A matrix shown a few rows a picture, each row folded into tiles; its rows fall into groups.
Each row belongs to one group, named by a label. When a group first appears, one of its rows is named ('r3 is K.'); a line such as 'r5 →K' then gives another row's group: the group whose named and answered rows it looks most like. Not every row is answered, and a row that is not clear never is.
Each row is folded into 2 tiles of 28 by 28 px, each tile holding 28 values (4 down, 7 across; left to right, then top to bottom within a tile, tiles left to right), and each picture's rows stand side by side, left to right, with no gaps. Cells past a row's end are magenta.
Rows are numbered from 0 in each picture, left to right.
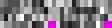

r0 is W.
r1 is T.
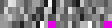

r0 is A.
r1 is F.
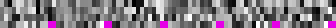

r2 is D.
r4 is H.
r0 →H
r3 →W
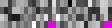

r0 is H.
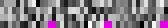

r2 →A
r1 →H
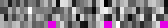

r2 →T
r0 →W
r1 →T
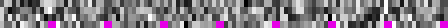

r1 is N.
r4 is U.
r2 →W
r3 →F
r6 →A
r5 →H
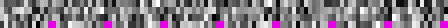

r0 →H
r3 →N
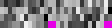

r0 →F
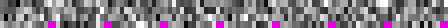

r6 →D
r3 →W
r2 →F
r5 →W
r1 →T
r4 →W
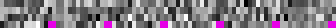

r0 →F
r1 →A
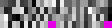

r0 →H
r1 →U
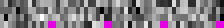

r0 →W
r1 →U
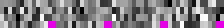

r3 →U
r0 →T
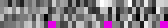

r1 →D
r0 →F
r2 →D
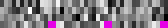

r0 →D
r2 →U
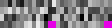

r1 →D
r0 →F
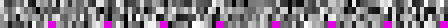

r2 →T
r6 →D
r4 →F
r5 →F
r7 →D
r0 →H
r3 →F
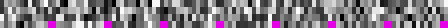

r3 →T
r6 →N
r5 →D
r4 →A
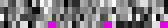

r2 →T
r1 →F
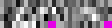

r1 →W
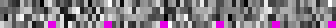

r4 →N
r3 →N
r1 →H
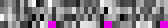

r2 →F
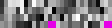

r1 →W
